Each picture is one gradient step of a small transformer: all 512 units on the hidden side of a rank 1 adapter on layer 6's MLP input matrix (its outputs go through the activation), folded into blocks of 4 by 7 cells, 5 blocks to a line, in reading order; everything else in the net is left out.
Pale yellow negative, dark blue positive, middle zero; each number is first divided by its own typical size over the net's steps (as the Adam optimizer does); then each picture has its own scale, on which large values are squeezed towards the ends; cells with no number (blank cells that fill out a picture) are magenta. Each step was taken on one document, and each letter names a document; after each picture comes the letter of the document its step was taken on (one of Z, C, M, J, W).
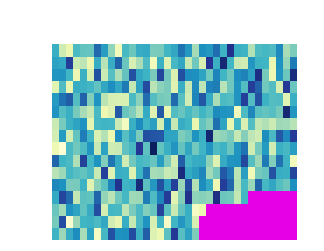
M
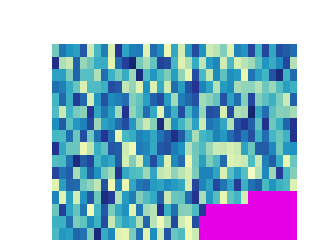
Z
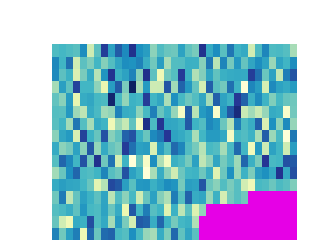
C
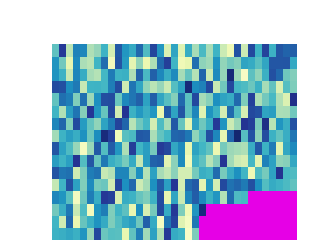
Z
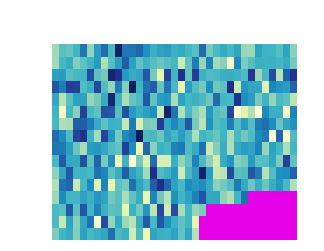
C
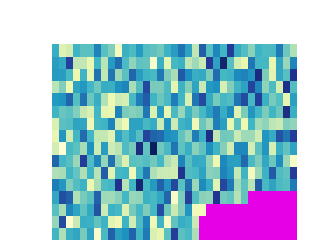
M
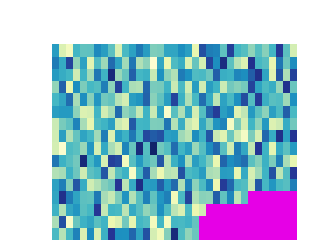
M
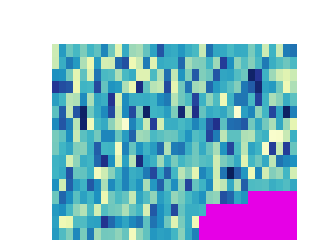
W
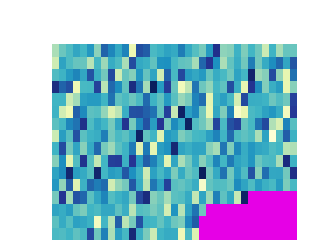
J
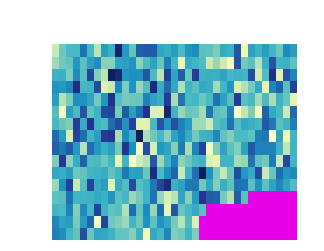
C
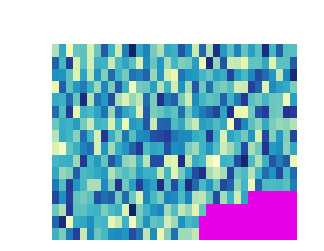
M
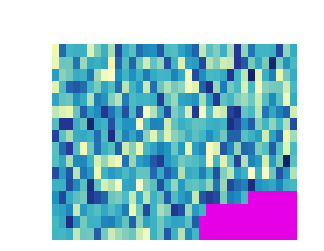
W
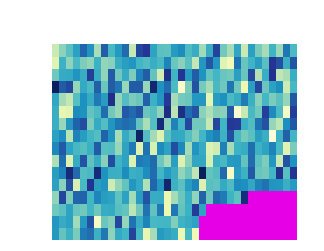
J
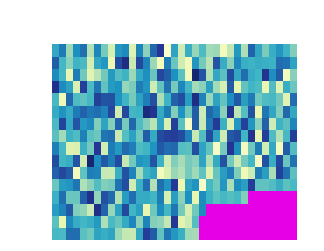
Z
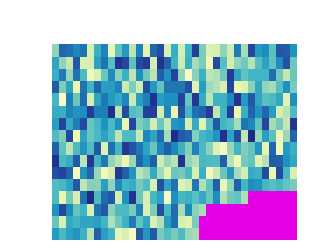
Z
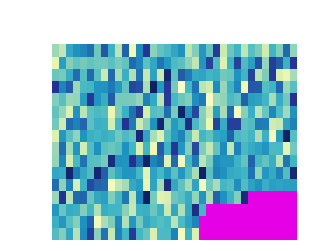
J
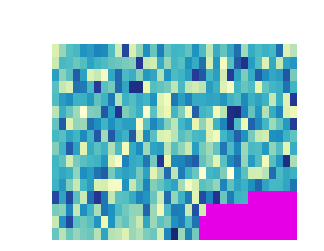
W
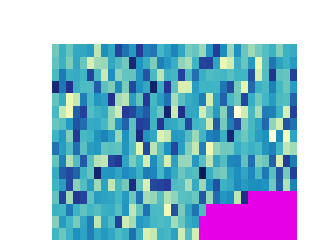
J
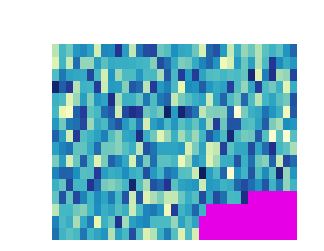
J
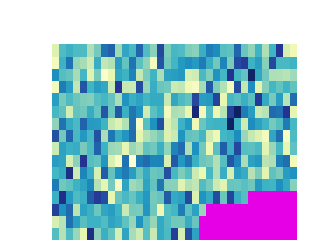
W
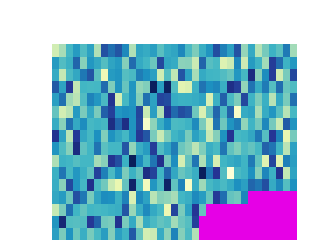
J
